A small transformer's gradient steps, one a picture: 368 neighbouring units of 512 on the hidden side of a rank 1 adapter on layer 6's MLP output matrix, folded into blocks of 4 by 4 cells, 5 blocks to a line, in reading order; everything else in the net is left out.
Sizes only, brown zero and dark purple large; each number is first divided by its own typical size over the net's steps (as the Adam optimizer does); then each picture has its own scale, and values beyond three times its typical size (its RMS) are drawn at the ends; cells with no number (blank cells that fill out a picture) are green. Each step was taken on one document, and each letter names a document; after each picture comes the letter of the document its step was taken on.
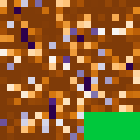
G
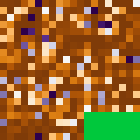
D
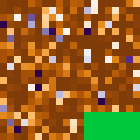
D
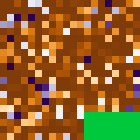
D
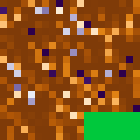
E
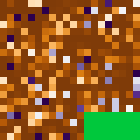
D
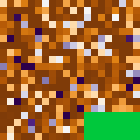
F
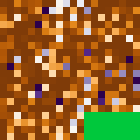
E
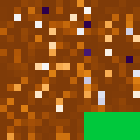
E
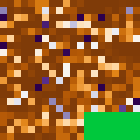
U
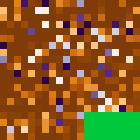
U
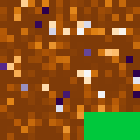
E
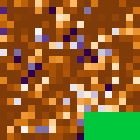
F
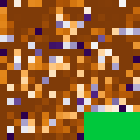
F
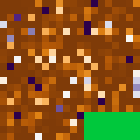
D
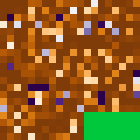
D
